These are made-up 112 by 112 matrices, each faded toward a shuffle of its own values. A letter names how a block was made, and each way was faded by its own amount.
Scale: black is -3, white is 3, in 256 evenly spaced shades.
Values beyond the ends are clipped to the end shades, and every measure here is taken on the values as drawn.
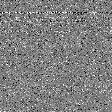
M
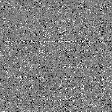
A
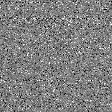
M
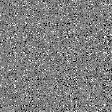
A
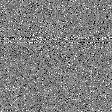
M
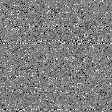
M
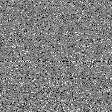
M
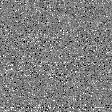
M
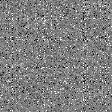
A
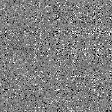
A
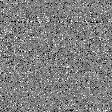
M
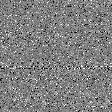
M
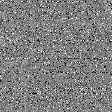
M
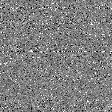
M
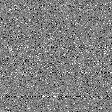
M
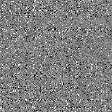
A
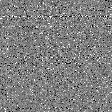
M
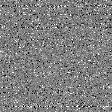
M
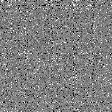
A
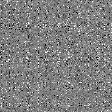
A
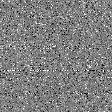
M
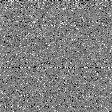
M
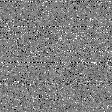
M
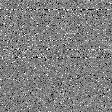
M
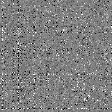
A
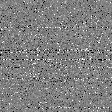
M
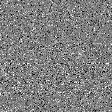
M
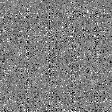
A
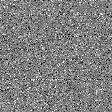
M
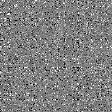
A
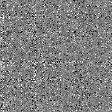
A
